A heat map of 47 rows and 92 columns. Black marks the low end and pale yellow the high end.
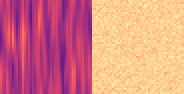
The table splits into one row of 2 panels. Panel 1,1: middling, streaked downward. Panel 1,2: very high, fine-grained, faint in contrast.
